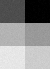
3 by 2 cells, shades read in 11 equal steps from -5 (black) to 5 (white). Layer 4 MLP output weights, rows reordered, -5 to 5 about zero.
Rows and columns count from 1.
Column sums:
4 -1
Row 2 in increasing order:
1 2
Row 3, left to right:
4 3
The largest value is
4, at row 3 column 1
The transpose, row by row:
-2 2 4 / -5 1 3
